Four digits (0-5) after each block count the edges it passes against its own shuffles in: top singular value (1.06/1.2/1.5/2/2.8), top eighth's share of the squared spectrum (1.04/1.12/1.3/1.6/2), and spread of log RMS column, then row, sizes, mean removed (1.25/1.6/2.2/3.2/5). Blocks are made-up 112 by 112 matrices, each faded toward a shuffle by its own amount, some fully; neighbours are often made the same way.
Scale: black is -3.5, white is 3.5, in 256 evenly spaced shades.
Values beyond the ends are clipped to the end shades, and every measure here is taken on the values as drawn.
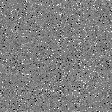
3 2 1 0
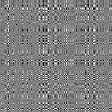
5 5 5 4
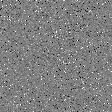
0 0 0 0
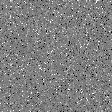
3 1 0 0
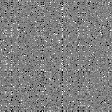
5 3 2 2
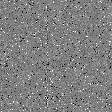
3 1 0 0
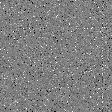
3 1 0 0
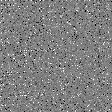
3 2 1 0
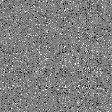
4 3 2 1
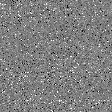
3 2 0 1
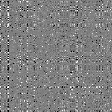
5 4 3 2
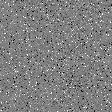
2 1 0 0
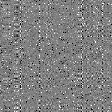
5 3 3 2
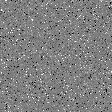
0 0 0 0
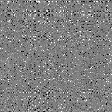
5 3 2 2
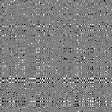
5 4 3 3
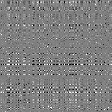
5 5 3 4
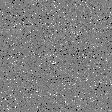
2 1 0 0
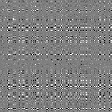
5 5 4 4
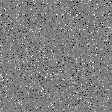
3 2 0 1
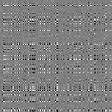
5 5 4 4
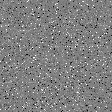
2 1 0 0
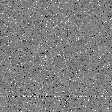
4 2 0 1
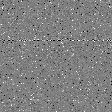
4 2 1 1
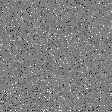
3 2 0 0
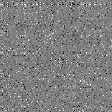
4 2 1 1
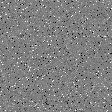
2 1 0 0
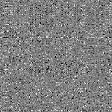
4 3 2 3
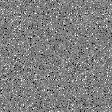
3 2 1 1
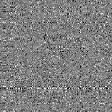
4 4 2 3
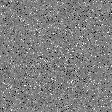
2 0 0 0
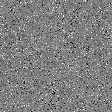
2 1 0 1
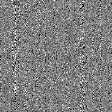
2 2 4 0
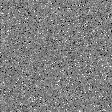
0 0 0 0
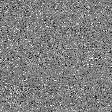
0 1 0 2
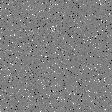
1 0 0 0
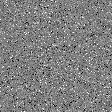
2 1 0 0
